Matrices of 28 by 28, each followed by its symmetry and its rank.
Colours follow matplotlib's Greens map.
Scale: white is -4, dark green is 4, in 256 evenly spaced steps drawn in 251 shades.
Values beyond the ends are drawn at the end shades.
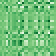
neither, rank two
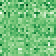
neither, rank five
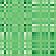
symmetric, rank one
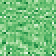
neither, rank five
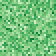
neither, full rank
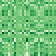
neither, rank two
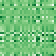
neither, rank two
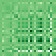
symmetric, rank two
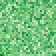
neither, full rank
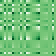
symmetric, rank one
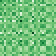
symmetric, rank two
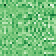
neither, rank five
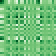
symmetric, rank two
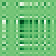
symmetric, rank one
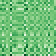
neither, rank two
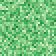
neither, full rank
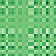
symmetric, rank one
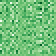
neither, rank five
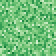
neither, full rank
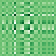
symmetric, rank one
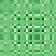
symmetric, rank two
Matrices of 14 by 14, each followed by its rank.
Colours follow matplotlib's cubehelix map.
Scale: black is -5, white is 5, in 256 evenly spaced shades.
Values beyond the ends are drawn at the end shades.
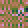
two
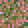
full rank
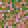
full rank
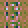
two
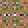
two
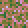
full rank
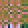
two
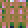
two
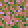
full rank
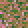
full rank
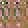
two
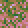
full rank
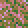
full rank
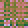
two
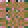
two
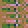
two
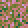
full rank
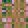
two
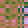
two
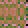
two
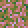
full rank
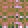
two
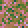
full rank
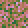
full rank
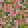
full rank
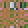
two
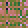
two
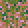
full rank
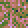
full rank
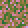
full rank
